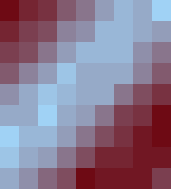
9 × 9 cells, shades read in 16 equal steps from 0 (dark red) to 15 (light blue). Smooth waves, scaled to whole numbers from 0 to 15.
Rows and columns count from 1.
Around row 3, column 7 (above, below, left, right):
13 12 13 10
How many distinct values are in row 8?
7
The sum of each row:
70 79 85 91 89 77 69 56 41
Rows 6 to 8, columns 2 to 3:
12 15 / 13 13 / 12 11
